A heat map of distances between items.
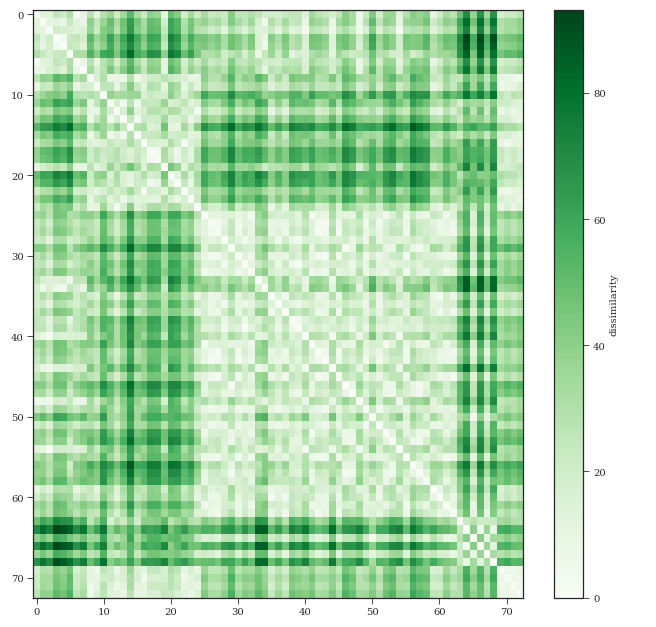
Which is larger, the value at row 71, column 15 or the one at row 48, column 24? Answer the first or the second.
the second
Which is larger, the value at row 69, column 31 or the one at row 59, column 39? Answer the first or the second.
the first
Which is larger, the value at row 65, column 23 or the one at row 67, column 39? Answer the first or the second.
the first
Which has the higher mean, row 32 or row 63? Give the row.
63
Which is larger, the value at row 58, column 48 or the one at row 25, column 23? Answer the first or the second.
the second
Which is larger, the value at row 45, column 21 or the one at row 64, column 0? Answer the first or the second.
the second
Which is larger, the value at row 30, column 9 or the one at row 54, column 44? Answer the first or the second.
the first
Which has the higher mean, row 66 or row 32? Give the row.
66
